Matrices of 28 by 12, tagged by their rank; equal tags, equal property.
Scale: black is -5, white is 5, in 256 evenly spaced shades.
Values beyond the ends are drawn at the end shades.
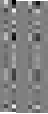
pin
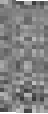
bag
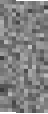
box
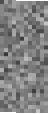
box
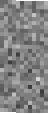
box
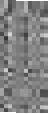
bag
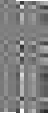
pin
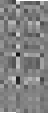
bag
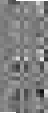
bag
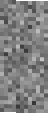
box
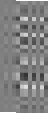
pin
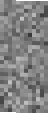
box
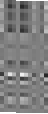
pin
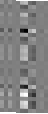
pin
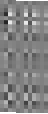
pin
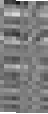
bag
